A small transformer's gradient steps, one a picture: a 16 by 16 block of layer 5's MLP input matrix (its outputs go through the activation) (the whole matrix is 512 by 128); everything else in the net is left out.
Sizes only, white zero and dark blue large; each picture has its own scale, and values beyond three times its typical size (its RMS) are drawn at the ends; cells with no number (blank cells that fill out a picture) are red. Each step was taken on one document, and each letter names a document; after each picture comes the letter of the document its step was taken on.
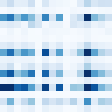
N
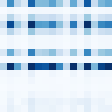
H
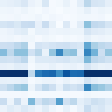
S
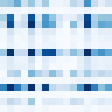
N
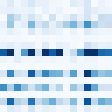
N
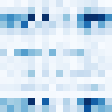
S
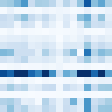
S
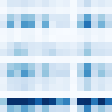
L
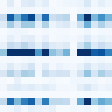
L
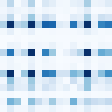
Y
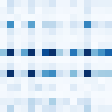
Y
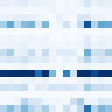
S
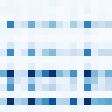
Y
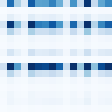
H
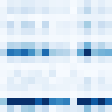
L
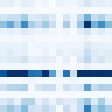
S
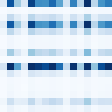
H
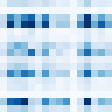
L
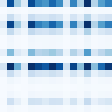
H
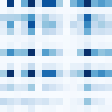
N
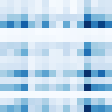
S
